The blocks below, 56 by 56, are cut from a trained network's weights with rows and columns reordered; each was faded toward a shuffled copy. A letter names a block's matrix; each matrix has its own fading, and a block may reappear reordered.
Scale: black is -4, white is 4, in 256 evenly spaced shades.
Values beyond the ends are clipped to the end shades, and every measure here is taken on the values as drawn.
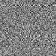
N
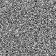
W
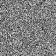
W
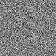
N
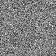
W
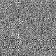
N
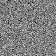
W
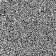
W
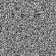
N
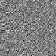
N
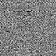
N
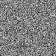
W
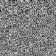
N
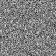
W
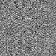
N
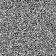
W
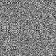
N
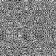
N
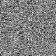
N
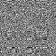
N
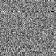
N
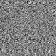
N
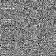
N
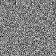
N
